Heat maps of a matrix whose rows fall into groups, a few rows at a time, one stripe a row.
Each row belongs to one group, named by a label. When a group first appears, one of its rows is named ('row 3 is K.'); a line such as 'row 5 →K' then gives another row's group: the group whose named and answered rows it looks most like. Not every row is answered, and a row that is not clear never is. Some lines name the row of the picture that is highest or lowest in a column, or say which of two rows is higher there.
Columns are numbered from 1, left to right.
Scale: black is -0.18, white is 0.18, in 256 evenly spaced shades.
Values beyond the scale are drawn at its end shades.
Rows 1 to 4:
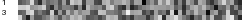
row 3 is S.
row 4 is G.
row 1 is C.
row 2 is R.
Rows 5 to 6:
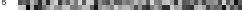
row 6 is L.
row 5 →C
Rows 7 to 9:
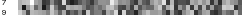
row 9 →R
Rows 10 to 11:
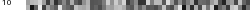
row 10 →R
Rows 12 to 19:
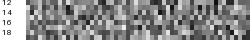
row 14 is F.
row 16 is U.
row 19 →C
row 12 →S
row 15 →R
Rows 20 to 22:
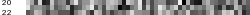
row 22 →C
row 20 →L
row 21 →U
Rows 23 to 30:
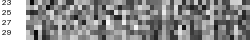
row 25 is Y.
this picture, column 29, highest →24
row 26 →U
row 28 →S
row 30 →L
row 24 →U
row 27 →L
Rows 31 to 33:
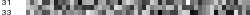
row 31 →Y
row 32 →R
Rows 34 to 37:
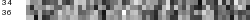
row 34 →F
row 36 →L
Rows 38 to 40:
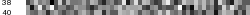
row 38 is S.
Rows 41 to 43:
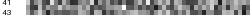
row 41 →U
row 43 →C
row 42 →G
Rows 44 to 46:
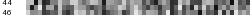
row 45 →F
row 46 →F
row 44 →L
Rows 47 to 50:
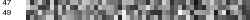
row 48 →U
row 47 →Y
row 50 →Y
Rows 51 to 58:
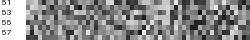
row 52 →R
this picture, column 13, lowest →52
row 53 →F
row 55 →Y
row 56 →U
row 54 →R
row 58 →C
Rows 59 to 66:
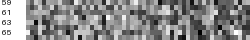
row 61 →R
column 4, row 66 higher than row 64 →No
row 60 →Y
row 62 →L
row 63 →L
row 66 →Y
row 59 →F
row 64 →C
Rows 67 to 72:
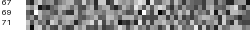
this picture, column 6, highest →72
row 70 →L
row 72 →F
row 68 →U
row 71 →U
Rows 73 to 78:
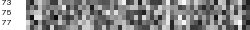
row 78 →Y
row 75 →R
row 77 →G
